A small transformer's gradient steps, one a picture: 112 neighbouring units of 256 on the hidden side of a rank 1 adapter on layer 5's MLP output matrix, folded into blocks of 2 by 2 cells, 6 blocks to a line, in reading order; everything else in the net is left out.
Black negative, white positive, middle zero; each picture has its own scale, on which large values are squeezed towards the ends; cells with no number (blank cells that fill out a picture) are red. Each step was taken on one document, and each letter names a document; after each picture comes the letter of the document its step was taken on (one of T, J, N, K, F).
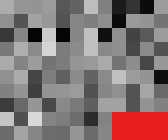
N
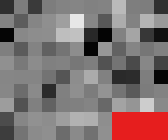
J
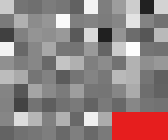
N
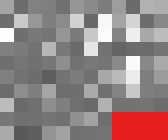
J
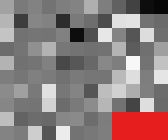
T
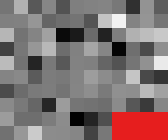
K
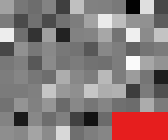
N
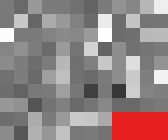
J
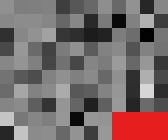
K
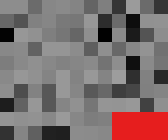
T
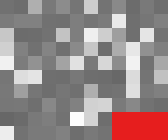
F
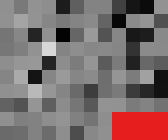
N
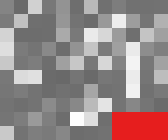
F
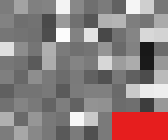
K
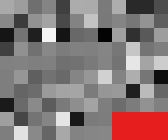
N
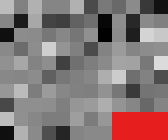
J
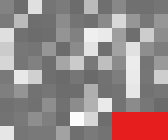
F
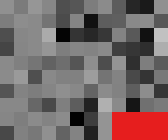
K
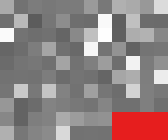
T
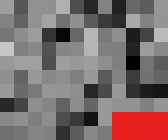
N
